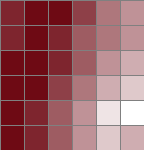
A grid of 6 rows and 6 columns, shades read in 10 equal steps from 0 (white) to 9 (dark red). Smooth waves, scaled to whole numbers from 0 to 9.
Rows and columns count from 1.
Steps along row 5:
down down down down down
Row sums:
42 40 39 35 28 32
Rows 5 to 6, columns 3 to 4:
6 4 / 6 4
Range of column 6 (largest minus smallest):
4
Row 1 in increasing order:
4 5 7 8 9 9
